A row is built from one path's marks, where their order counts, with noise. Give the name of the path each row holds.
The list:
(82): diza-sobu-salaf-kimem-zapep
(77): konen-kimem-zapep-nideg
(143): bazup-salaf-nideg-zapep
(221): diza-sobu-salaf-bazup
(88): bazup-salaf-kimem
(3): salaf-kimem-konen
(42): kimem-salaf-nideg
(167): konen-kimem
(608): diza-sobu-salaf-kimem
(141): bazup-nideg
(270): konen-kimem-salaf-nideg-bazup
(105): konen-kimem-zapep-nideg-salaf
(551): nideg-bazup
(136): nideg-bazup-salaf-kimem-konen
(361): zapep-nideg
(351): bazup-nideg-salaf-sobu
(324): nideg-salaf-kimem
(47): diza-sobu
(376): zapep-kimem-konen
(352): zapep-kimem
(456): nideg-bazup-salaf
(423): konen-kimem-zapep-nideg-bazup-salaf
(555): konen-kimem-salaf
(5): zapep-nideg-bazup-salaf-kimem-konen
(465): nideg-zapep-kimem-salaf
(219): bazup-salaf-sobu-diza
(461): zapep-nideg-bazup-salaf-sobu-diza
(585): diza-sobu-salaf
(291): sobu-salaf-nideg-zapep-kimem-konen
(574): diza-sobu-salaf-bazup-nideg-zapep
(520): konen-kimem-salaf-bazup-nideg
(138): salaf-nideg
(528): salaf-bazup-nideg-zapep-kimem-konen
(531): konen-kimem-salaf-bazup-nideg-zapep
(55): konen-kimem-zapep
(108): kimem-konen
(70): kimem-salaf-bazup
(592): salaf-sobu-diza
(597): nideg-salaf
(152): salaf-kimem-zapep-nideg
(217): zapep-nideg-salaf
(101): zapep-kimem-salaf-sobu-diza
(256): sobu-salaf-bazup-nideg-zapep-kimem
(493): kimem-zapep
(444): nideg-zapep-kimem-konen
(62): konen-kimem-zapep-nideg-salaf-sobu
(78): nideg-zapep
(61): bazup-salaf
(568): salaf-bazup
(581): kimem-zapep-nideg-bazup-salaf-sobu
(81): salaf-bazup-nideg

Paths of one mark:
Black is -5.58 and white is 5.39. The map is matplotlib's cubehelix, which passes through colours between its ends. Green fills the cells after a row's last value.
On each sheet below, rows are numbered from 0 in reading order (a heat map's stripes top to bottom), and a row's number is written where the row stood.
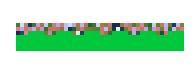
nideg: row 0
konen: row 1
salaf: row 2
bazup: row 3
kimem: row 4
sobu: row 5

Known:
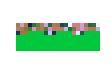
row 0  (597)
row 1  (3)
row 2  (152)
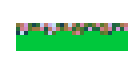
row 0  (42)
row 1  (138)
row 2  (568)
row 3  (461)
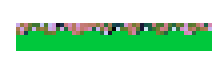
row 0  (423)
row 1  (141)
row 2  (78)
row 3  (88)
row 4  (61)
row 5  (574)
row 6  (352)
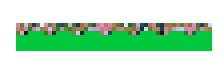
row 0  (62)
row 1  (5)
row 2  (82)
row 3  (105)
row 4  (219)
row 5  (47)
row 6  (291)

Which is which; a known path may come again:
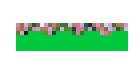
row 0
(62)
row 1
(423)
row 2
(81)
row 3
(361)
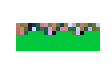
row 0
(61)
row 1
(520)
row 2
(531)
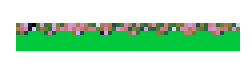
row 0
(351)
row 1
(592)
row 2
(105)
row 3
(324)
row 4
(568)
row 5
(574)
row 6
(217)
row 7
(376)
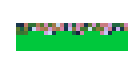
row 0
(221)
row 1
(493)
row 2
(551)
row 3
(143)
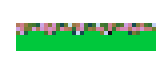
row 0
(465)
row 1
(291)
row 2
(42)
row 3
(101)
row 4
(108)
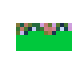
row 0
(70)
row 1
(581)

